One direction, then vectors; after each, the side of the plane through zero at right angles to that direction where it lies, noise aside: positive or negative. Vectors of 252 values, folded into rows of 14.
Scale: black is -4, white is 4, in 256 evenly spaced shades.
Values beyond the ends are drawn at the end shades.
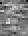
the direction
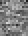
positive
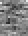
negative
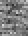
negative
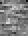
positive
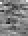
negative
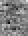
negative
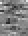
negative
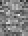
positive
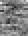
negative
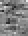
negative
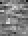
positive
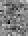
negative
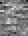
positive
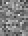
positive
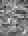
positive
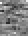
negative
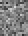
positive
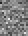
positive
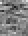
negative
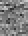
negative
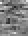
negative
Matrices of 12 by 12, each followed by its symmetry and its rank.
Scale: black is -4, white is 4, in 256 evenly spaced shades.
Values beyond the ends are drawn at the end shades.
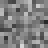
antisymmetric, full rank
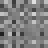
antisymmetric, rank two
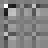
symmetric, rank one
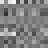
neither, rank two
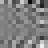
neither, rank two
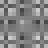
symmetric, rank one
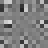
antisymmetric, rank two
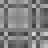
symmetric, rank one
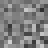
antisymmetric, rank two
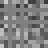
antisymmetric, rank two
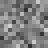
antisymmetric, full rank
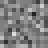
antisymmetric, full rank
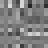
neither, rank two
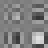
symmetric, rank one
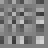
symmetric, rank one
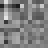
antisymmetric, rank two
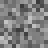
antisymmetric, full rank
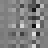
neither, rank two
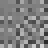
antisymmetric, rank two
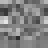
neither, rank two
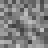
antisymmetric, full rank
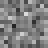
antisymmetric, full rank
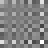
symmetric, rank one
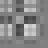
symmetric, rank one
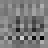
neither, rank two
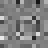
antisymmetric, rank two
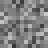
antisymmetric, full rank
